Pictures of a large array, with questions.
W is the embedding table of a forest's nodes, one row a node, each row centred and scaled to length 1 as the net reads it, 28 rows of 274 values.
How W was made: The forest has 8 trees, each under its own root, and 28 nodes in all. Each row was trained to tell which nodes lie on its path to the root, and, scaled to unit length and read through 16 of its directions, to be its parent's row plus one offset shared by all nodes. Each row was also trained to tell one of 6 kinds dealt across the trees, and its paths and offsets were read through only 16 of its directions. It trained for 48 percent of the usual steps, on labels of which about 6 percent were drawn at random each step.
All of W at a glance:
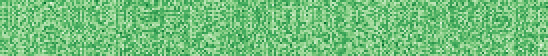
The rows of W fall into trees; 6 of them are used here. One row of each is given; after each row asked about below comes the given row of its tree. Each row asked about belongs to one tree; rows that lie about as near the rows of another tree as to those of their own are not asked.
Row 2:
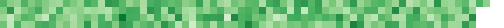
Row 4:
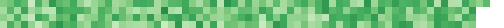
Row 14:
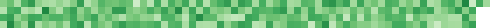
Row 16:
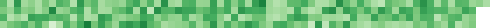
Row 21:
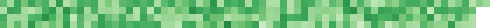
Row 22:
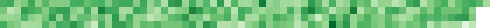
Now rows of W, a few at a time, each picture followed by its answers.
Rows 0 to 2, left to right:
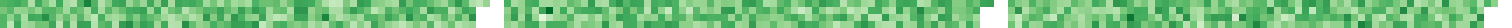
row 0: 2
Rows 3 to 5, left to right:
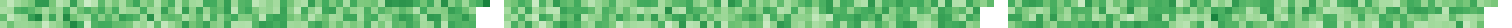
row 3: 4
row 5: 14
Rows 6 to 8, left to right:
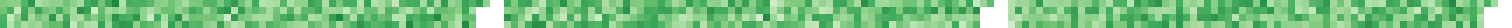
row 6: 22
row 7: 14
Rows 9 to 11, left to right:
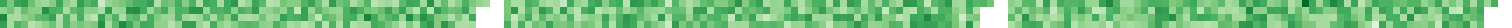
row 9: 22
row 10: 22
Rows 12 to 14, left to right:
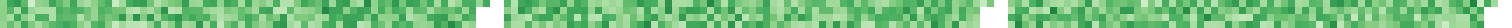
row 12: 4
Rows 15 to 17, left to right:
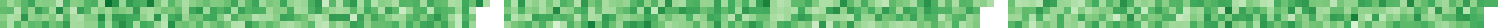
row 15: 22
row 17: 2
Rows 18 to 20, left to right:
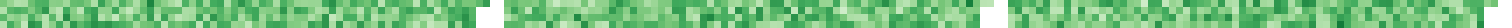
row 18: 14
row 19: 2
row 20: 2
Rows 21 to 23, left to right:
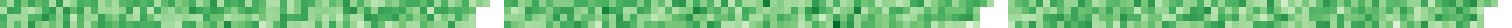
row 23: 4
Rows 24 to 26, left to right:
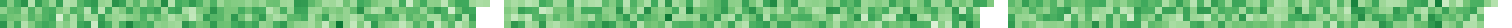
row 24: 2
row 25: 16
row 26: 22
